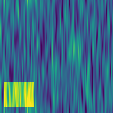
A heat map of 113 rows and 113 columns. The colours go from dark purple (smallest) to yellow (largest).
The values are skewed, with a long tail toward high values. The bottom left is the ninth with the highest average. Neither half mirrors the other. In the bottom left lies a patch that is higher than the rest.
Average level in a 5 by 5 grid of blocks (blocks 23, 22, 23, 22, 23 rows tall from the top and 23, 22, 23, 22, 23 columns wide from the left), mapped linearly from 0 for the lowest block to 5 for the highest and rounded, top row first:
11000 / 00010 / 00020 / 22110 / 54011
